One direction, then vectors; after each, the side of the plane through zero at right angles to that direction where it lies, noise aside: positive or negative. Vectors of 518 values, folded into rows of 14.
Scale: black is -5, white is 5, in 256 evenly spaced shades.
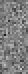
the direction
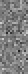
negative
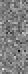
negative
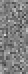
negative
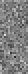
negative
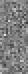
negative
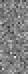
positive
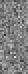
positive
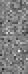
positive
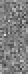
negative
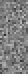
positive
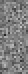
positive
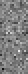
positive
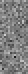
negative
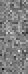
positive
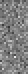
positive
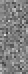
negative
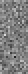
negative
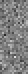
positive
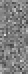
negative
